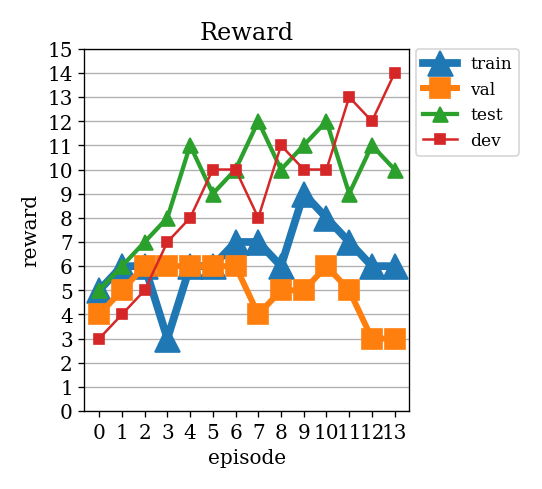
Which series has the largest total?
test
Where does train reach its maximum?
9
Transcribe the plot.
Title: Reward
x-axis: episode, ticks 0 1 2 3 4 5 6 7 8 9 10 11 12 13
y-axis: reward, ticks 0 1 2 3 4 5 6 7 8 9 10 11 12 13 14 15
Legend: train, val, test, dev
Values:
train: 5 6 6 3 6 6 7 7 6 9 8 7 6 6
val: 4 5 6 6 6 6 6 4 5 5 6 5 3 3
test: 5 6 7 8 11 9 10 12 10 11 12 9 11 10
dev: 3 4 5 7 8 10 10 8 11 10 10 13 12 14
